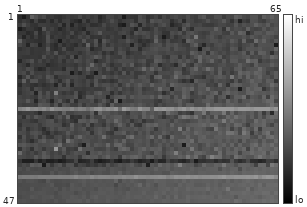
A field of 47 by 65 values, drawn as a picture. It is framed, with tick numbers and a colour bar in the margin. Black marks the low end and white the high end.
Rows 24, 37 and 41 stand out from the rest. Values rise toward the bottom right. A horizontal seam about 80% of the way down splits the table, and the bottom part is calmer. On average the colour sits 30% of the way up the scale.
